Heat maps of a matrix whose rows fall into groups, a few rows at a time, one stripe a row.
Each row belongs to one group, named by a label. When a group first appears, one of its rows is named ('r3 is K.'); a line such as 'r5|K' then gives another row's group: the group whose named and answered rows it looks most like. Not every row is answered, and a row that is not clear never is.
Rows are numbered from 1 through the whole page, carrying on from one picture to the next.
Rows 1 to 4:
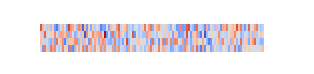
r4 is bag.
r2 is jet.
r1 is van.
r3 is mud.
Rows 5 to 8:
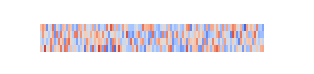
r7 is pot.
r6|mud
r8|jet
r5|van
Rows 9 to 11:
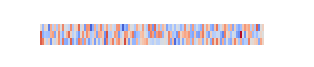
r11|van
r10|pot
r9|bag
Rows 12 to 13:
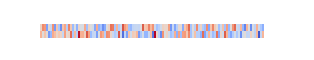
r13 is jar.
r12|van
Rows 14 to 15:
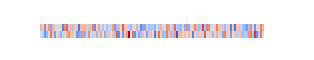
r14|jet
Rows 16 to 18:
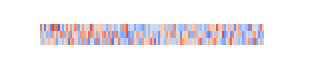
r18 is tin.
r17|mud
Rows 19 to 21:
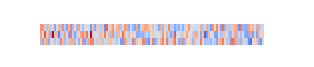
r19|van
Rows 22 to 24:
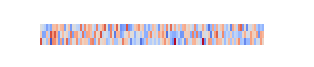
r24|jet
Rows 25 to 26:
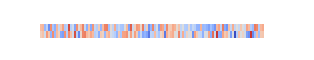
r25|mud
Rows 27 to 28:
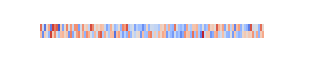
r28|bag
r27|jet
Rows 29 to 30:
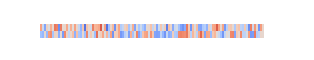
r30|tin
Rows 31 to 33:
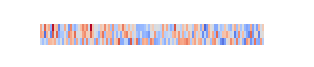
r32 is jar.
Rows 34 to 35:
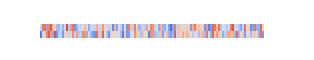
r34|tin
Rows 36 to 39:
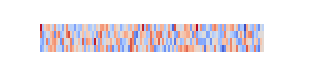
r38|bag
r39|tin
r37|pot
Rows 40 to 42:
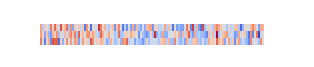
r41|jar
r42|jet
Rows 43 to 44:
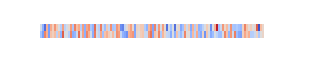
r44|bag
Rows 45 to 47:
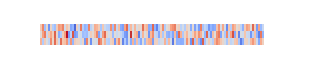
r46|tin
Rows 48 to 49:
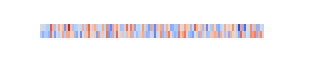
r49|pot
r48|pot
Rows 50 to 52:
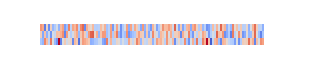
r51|mud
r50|mud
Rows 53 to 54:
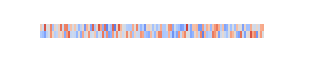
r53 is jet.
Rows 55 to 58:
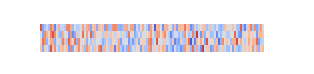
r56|bag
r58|bag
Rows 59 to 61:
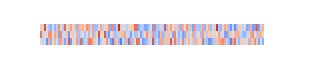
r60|jet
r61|mud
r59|jar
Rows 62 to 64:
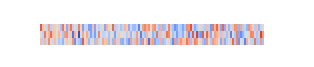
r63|jet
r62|van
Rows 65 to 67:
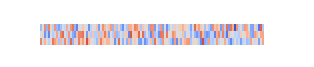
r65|tin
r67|jar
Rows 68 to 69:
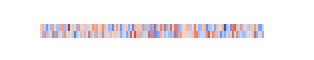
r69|tin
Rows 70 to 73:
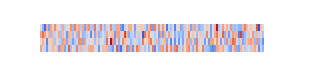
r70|bag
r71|van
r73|mud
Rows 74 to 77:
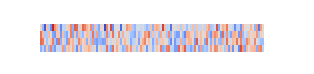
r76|van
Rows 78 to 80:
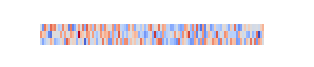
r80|pot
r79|jar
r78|bag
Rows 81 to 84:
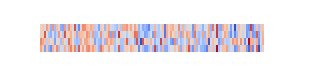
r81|jar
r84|jar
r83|van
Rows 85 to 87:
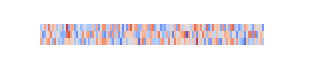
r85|tin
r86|pot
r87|tin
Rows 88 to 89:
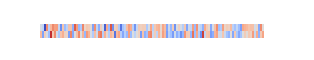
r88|bag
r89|bag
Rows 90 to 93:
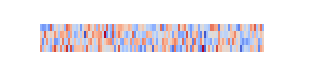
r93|jet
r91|jet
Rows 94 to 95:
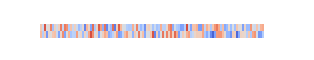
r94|jet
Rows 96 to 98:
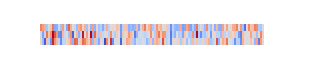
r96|van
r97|bag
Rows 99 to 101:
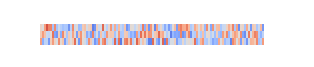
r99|tin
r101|mud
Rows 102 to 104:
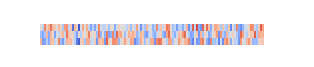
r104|pot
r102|jet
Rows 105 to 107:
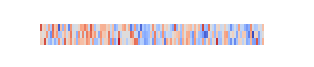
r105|jar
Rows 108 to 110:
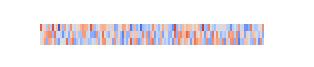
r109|tin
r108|jar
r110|tin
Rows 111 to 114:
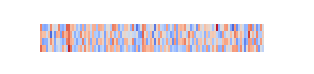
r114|van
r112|van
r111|pot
